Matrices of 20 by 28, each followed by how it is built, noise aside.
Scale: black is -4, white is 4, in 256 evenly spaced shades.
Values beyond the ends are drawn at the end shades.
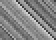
Toeplitz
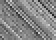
Toeplitz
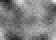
smooth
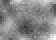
smooth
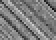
Toeplitz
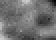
smooth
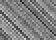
Toeplitz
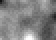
smooth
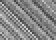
Toeplitz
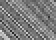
Toeplitz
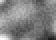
smooth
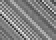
Toeplitz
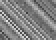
Toeplitz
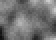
smooth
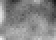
smooth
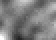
smooth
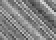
Toeplitz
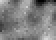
smooth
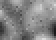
smooth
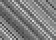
Toeplitz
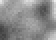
smooth
